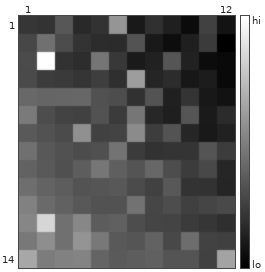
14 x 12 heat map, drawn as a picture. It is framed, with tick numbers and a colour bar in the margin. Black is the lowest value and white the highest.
Mirror symmetry: none. Average level on the scale: 30%. Calmest part: bottom middle. Slope: up to the bottom left. Ninth with the lowest average: top right.
